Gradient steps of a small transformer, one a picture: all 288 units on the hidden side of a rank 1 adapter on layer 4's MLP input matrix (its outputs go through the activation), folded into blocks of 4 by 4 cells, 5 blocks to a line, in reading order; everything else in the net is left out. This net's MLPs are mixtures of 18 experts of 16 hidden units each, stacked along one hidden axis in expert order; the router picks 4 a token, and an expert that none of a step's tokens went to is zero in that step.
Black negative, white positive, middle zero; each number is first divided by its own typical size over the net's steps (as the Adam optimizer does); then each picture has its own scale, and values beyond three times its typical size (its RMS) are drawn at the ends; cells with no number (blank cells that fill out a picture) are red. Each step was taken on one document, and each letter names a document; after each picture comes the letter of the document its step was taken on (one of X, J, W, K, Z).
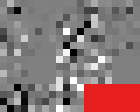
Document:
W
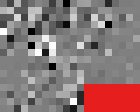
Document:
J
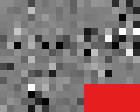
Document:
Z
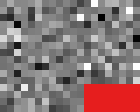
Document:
W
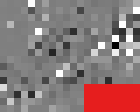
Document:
Z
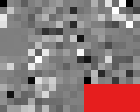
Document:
W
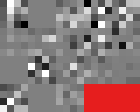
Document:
J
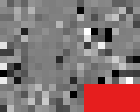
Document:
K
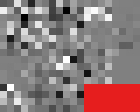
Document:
J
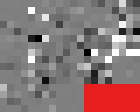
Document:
Z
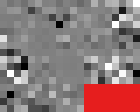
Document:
K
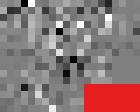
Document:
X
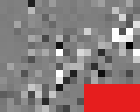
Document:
Z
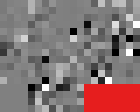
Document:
Z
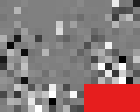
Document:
K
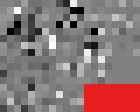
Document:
X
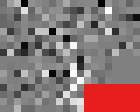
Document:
J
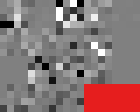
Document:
J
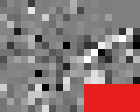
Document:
Z
